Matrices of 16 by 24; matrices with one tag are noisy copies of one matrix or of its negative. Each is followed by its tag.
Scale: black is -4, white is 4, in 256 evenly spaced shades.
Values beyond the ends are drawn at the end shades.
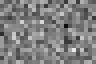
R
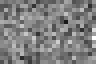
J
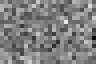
J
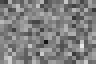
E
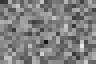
E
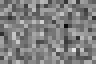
R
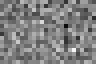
R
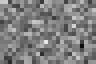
E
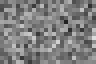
J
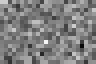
E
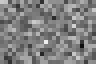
E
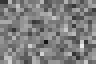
E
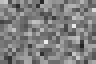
E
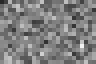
E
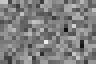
E
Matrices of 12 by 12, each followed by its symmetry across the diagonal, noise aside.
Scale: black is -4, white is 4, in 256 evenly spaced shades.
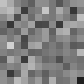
symmetric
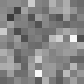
symmetric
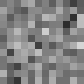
neither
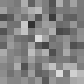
neither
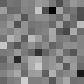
neither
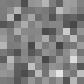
symmetric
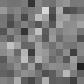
neither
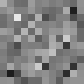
symmetric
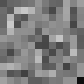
symmetric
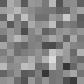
neither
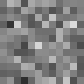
neither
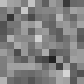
neither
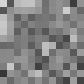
symmetric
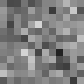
neither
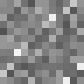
symmetric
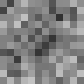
symmetric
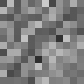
symmetric
